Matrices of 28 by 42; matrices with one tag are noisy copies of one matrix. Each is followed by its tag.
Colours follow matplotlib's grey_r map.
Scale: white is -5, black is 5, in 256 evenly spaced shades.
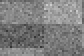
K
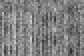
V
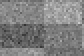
K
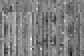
V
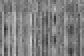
V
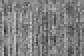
V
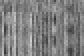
V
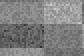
K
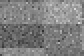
K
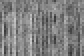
V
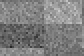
K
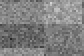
K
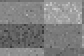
K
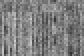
V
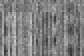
V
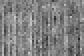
V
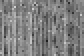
V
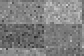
K
